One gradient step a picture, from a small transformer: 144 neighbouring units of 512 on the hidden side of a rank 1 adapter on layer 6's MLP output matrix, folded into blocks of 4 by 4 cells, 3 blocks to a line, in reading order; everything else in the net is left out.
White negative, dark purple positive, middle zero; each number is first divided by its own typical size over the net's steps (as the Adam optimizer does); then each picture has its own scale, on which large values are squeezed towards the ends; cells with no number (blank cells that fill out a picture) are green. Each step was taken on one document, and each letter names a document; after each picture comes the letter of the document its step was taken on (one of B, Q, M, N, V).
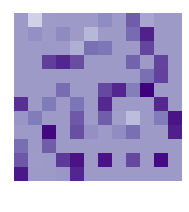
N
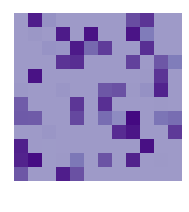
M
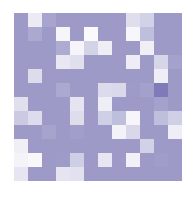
M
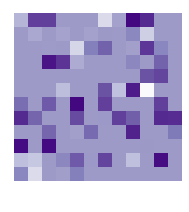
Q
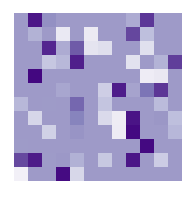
M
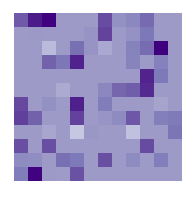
Q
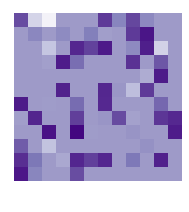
Q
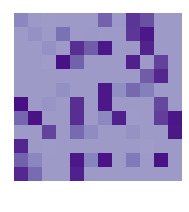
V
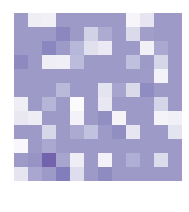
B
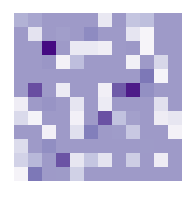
V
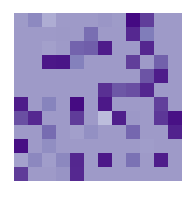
N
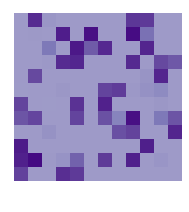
M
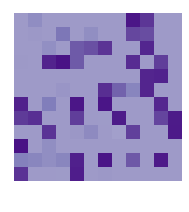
B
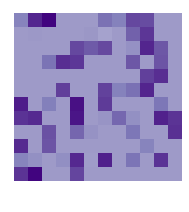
Q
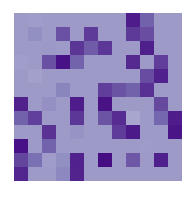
B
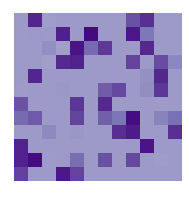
M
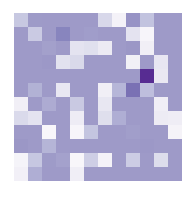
V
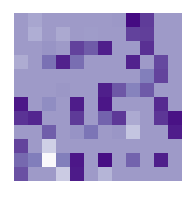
B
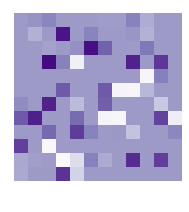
N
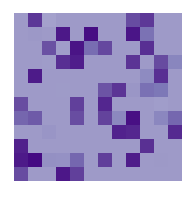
M
